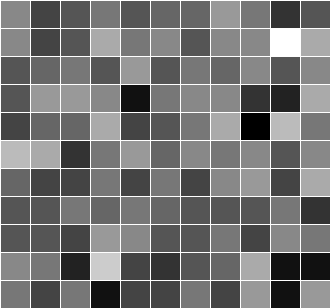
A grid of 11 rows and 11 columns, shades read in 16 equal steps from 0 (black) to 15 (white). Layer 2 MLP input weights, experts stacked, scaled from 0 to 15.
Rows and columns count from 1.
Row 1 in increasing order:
3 4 5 5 5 6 6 7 7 8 9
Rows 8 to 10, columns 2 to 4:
5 7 6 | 5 4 9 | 7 2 12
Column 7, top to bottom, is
6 5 7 8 7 8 4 5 5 5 7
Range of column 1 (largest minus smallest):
7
